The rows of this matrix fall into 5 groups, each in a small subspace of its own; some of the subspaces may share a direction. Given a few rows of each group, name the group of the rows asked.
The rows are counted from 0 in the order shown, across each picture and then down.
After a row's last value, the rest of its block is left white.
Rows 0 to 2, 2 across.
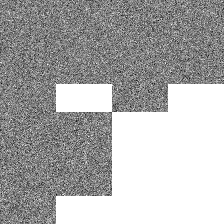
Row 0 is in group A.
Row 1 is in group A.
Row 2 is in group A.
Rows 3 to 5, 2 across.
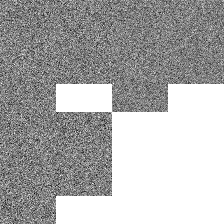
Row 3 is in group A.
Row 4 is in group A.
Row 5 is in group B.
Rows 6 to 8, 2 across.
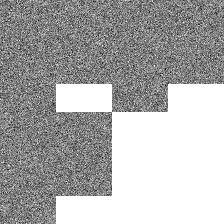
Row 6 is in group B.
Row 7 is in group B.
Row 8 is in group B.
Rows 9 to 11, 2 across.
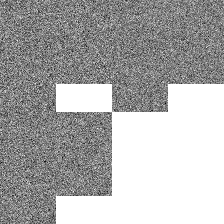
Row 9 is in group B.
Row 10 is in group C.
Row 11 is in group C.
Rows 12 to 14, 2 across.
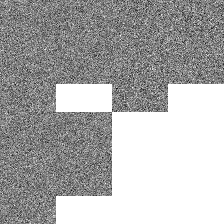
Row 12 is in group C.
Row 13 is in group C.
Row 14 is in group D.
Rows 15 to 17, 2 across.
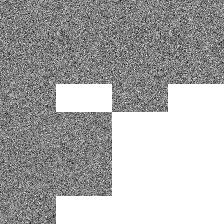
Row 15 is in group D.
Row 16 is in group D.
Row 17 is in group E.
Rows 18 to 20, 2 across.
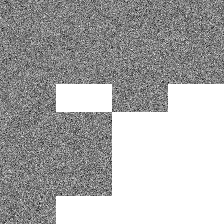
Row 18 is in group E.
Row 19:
C
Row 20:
C
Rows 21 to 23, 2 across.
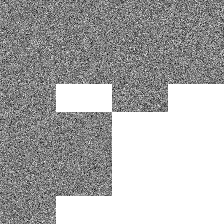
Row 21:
E
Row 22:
D
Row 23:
C
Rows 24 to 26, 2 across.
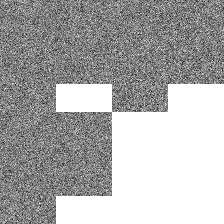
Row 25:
E
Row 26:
C
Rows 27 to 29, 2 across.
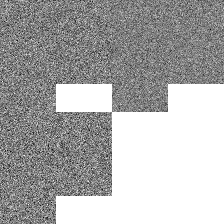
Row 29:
D
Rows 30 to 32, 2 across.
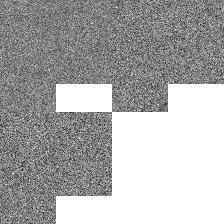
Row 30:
C
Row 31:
D
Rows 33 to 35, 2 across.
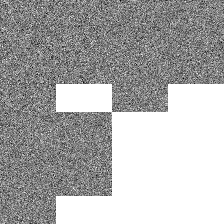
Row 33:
E
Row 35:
B
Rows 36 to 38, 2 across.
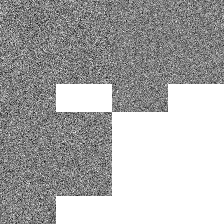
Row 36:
A
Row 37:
A
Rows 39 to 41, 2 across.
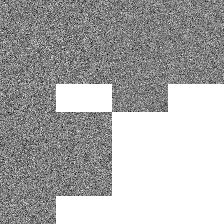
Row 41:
D
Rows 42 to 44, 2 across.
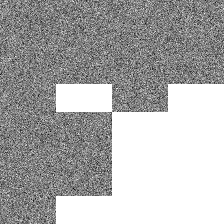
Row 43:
C
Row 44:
B
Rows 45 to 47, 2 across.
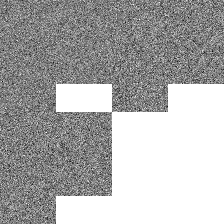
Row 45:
D
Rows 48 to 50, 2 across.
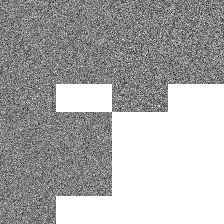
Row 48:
B
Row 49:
D
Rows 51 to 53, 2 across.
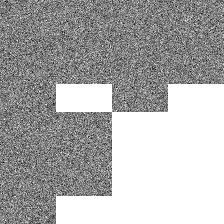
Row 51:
D
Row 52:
C
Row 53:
D
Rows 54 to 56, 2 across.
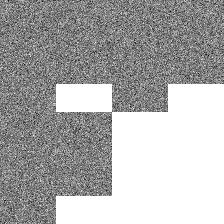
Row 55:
B
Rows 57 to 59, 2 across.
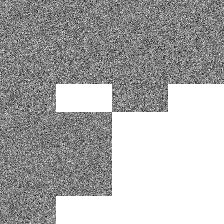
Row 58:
E
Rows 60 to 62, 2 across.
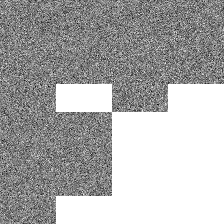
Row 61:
E
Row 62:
E
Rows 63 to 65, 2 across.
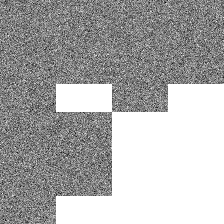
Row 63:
C
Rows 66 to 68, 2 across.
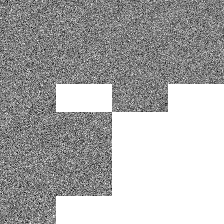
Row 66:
C
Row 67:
D
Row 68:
D
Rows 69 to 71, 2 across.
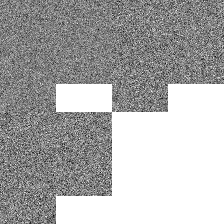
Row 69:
A
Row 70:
A
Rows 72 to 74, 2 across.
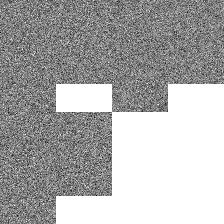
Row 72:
D
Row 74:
D
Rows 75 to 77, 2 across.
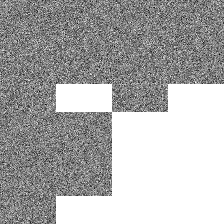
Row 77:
E
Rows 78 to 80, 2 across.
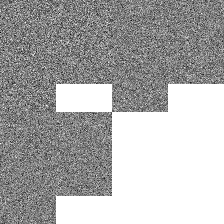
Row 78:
D
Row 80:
A
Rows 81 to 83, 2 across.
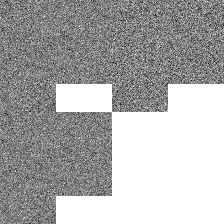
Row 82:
A
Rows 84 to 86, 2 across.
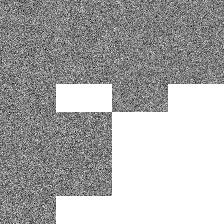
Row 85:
E
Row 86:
B
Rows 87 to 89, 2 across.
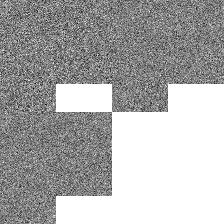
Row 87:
E
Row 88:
B
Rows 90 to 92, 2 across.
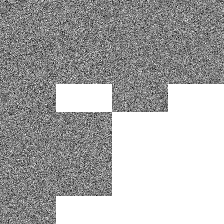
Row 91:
C
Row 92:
D
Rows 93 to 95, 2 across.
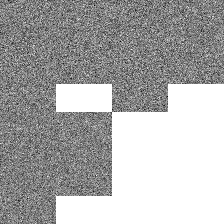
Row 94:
C
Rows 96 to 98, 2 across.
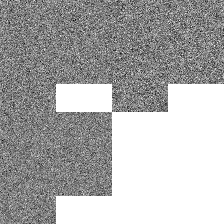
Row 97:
B
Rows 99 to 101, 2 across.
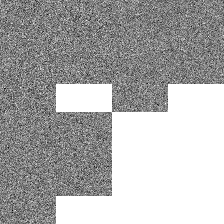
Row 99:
C
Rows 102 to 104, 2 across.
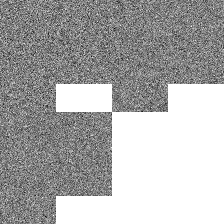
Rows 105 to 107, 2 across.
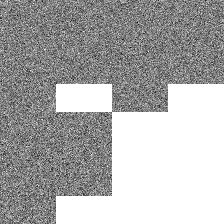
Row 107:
E
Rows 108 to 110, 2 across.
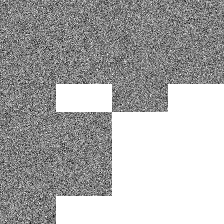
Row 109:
A
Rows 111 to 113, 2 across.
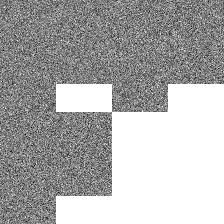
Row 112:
D
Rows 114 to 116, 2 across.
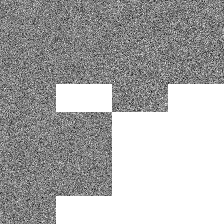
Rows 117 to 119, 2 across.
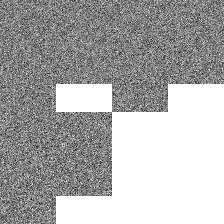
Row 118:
E
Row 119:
B
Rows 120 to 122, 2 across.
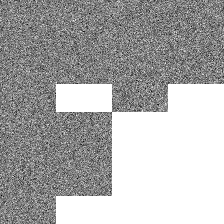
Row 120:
C
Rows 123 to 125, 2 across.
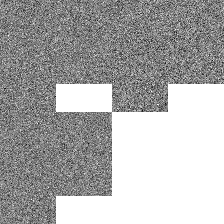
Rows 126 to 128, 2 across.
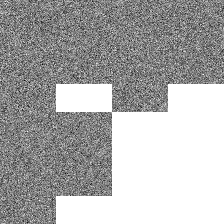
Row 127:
D
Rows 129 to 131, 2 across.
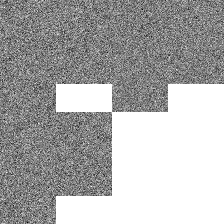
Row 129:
A
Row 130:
A
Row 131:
B
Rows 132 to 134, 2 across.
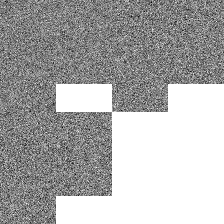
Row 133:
A
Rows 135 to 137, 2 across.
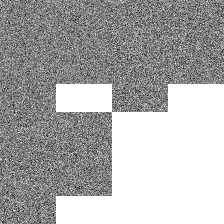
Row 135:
C
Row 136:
D
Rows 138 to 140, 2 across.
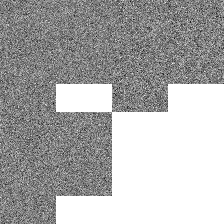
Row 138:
C
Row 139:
B
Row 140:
A
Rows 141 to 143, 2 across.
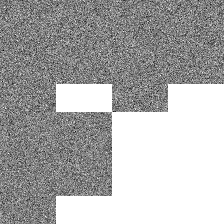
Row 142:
B
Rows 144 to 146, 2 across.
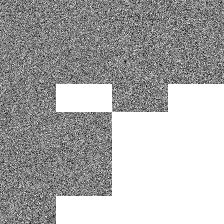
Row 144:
A
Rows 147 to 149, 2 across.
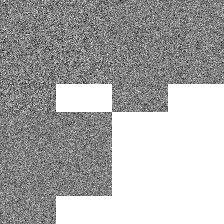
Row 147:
E
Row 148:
D
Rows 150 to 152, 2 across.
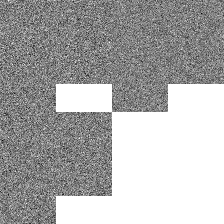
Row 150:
D
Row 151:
C
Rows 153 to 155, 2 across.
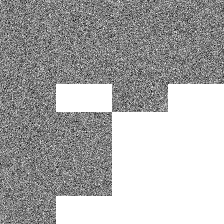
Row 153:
C
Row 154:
C
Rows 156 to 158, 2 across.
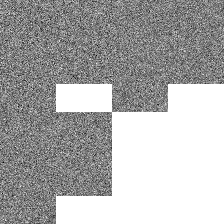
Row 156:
B
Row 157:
D
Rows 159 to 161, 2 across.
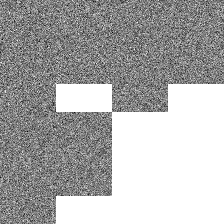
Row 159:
A
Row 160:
D
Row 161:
B
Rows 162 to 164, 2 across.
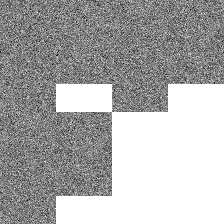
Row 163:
C
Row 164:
C
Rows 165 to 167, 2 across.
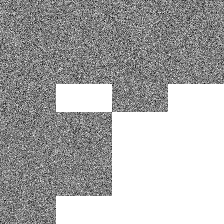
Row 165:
B
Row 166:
A
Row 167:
C
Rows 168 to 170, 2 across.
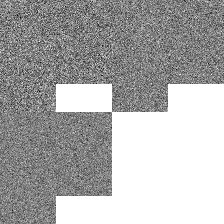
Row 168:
A
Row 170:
C
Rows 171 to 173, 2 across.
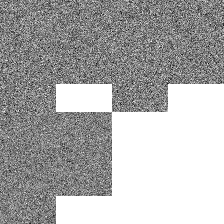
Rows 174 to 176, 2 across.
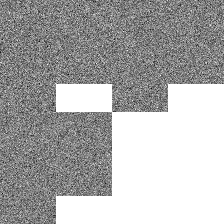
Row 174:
A
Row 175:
B
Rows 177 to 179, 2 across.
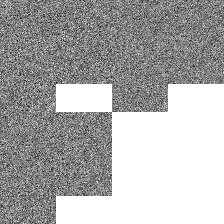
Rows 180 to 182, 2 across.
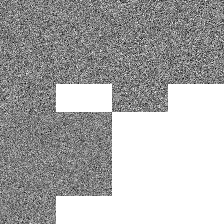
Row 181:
D
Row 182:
B
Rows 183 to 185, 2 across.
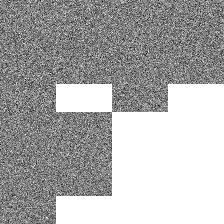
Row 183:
B
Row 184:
D
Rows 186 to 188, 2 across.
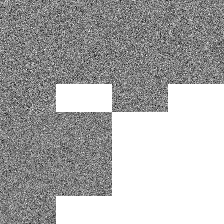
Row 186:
C
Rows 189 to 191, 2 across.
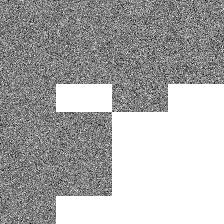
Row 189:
D
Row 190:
C
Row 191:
A
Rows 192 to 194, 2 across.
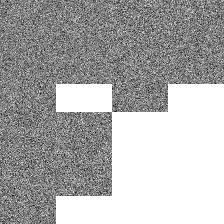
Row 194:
C
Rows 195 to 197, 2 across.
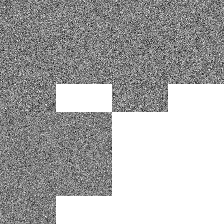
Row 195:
D
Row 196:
E
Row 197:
C
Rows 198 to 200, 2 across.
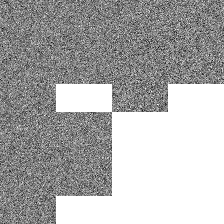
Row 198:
E
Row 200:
A
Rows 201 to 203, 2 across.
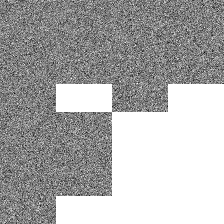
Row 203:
C
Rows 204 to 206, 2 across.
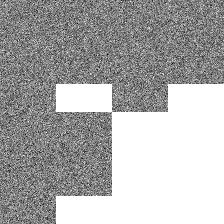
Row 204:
E
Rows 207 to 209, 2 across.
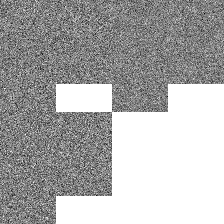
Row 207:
C
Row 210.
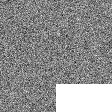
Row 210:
D
